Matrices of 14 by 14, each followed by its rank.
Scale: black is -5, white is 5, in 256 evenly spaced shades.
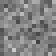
full rank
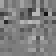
three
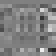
two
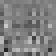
two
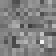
three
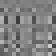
two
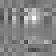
two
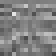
three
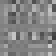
two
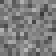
full rank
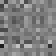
three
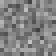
full rank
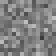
full rank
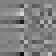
two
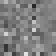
three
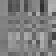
two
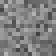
full rank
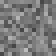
full rank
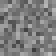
full rank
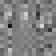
three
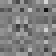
two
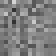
three
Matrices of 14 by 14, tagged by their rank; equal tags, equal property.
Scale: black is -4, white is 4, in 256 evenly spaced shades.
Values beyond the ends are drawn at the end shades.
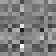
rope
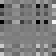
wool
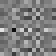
rope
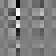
wool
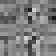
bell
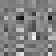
rope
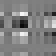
wool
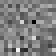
bell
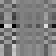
wool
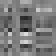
rope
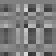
wool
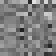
bell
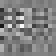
rope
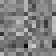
bell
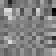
rope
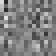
bell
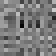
bell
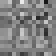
rope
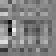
rope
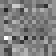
bell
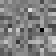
bell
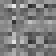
rope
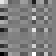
wool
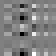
wool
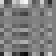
wool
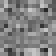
bell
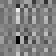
rope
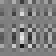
wool
